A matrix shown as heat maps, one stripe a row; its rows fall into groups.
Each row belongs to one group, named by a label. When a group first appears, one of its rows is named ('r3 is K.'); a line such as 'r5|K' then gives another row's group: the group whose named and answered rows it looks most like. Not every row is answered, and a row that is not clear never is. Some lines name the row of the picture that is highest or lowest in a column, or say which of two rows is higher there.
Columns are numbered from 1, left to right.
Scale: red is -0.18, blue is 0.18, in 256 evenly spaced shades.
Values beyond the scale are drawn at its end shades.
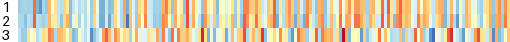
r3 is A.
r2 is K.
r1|K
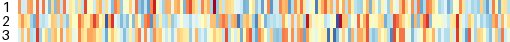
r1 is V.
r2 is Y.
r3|Y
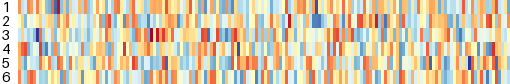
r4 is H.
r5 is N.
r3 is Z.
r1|V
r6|V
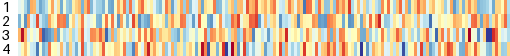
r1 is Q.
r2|N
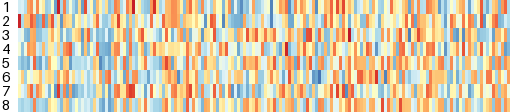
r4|V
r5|K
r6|Z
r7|V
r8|K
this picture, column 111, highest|2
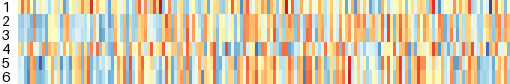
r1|Y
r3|K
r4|V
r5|Q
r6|Q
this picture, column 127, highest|4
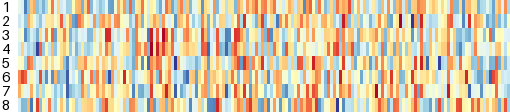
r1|Q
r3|Z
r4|Z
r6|H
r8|N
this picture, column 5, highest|8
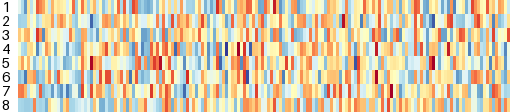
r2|A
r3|N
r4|A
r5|Y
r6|A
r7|H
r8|K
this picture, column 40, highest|8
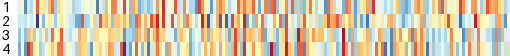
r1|N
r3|Y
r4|Y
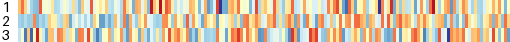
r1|Z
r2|K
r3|N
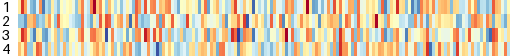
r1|Z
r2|A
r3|Y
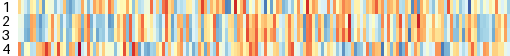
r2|Q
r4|N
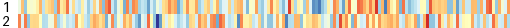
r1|Z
